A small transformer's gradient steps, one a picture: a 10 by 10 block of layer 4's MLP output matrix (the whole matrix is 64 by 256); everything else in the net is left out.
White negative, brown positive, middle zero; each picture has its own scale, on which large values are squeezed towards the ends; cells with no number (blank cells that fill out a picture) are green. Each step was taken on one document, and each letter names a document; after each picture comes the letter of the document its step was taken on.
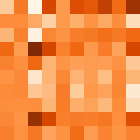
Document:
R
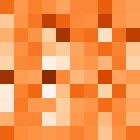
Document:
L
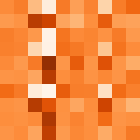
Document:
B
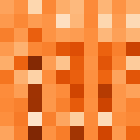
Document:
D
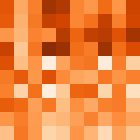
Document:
L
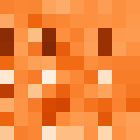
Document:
L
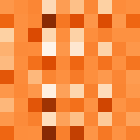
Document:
B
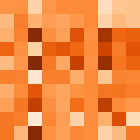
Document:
D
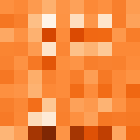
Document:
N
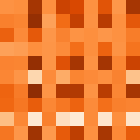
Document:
D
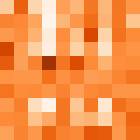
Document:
N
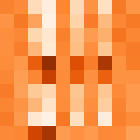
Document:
N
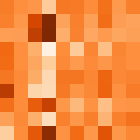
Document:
B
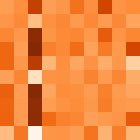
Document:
R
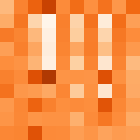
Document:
N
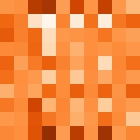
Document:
N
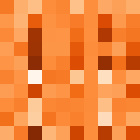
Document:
D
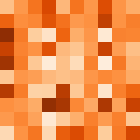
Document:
L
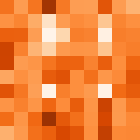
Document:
L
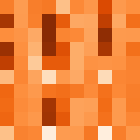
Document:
L
